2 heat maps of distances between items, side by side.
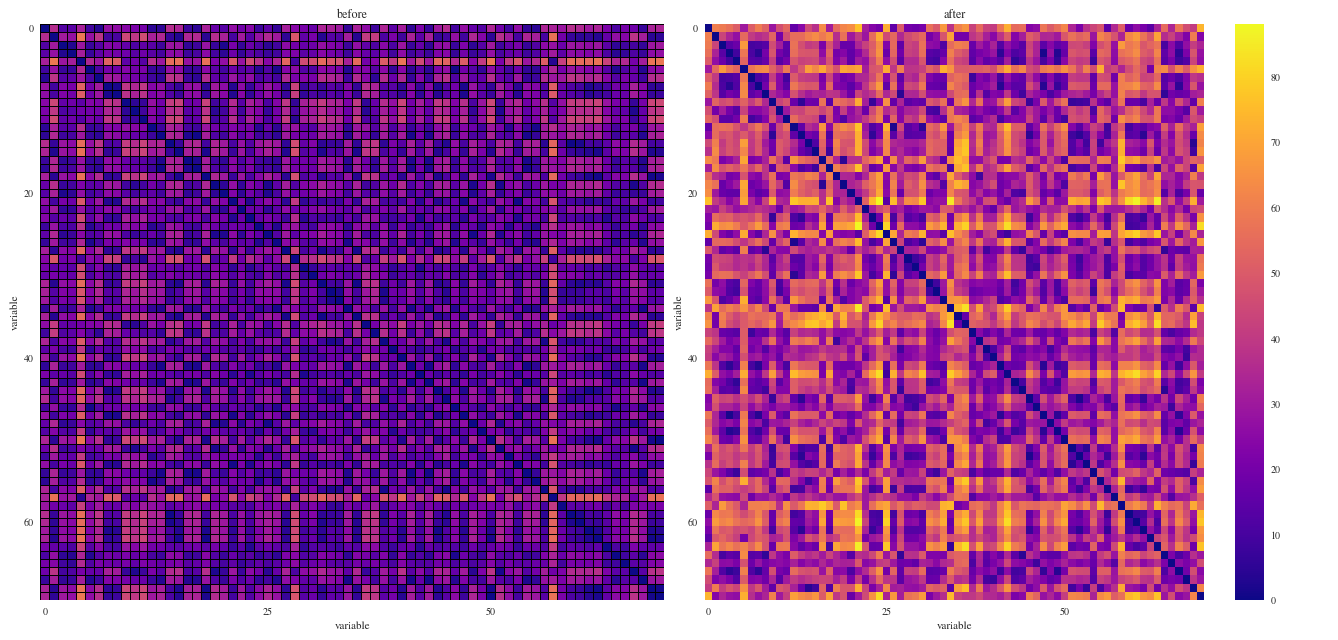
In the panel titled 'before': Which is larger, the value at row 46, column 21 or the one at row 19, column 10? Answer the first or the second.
the first
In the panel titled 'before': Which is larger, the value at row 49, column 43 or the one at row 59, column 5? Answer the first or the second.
the second
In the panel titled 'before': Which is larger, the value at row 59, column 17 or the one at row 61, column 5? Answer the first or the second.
the first
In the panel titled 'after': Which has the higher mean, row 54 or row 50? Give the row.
50
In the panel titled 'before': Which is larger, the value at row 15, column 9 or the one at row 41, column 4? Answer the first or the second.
the first
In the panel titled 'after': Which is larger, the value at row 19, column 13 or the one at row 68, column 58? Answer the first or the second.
the second
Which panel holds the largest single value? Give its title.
after
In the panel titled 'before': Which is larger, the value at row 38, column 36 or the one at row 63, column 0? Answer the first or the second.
the first
